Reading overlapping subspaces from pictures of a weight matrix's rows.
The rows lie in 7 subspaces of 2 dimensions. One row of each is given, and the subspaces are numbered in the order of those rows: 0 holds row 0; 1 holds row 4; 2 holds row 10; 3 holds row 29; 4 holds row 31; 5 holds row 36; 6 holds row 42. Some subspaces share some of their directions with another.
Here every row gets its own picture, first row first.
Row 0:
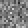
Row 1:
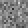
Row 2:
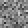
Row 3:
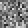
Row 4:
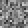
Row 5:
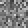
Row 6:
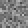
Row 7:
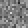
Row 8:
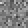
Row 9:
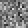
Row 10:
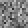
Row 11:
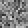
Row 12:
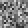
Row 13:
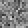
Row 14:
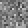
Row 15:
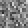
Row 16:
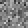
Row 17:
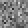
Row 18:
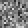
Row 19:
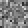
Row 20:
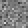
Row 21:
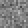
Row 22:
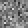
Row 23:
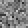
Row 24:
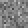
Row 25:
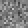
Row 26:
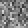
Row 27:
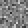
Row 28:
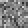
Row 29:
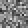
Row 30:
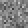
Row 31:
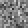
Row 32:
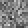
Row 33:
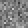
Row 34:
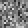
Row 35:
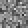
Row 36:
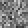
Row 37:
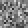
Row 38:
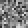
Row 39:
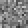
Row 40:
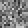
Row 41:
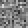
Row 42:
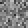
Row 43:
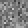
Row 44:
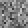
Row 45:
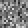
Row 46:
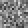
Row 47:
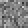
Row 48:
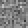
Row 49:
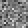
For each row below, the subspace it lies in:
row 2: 0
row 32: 5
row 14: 6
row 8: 6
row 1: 0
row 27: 0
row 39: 3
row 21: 4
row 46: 2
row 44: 2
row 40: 5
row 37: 1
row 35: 3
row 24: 1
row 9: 6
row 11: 5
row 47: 1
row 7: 0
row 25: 1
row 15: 2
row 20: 4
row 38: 3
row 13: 5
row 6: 3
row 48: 4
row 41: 4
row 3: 6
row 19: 1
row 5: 6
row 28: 1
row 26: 2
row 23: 5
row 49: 4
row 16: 6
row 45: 0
